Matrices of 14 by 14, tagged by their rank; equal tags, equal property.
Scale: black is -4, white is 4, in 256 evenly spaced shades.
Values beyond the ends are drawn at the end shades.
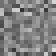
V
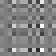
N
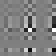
N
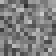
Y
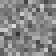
Y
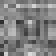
V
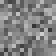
Y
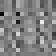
V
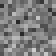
Y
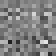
V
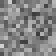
Y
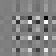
N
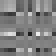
N
